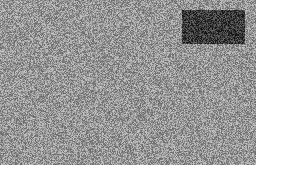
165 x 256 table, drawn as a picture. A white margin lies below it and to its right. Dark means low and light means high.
In the top right lies a patch that is lower than the rest. Neither half mirrors the other. No regular stripes run through it. The top right is the ninth with the lowest average.
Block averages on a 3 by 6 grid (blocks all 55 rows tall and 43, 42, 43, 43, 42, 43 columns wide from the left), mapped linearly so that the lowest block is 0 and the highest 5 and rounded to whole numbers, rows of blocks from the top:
555500
555555
555555
